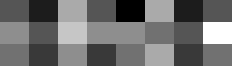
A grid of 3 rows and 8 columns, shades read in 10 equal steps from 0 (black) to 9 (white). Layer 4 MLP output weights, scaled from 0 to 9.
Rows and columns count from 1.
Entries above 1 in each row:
5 8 8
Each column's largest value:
5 3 7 5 5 6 3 9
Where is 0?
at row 1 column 5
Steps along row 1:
down up down down up down up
